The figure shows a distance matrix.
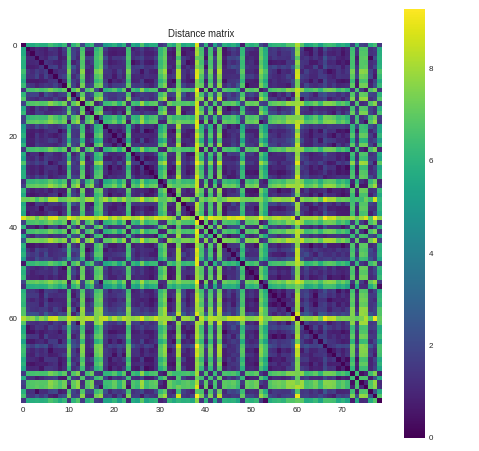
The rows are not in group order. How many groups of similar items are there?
3
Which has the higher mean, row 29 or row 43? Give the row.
43
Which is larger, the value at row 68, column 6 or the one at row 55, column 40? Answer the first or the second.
the second
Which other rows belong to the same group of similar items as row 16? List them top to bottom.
0, 10, 13, 17, 23, 30, 31, 39, 41, 43, 48, 52, 53, 72, 74, 75, 78
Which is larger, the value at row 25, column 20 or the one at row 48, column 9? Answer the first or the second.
the second
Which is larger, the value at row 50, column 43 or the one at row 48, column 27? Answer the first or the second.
the first
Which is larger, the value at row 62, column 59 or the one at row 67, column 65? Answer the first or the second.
the first
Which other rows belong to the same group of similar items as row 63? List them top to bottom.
1, 2, 3, 4, 5, 6, 7, 8, 9, 11, 12, 14, 15, 18, 19, 20, 21, 22, 24, 25, 26, 27, 28, 29, 32, 33, 35, 36, 37, 40, 42, 44, 45, 46, 47, 49, 50, 51, 54, 55, 56, 57, 58, 59, 61, 62, 64, 65, 66, 67, 68, 69, 70, 71, 73, 76, 77
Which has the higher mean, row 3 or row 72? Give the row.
72
